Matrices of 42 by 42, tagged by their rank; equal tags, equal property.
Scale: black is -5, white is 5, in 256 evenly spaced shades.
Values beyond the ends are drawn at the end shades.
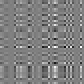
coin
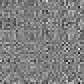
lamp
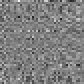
lamp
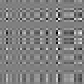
coin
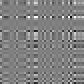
coin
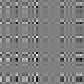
coin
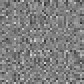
lamp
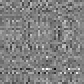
lamp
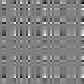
coin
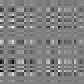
coin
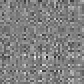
lamp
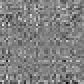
lamp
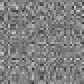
lamp
